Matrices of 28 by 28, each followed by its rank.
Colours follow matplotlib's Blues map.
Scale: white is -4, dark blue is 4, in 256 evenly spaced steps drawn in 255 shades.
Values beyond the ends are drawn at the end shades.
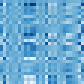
two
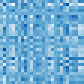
three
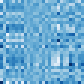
three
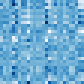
three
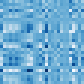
two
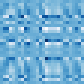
two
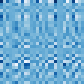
two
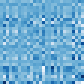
three
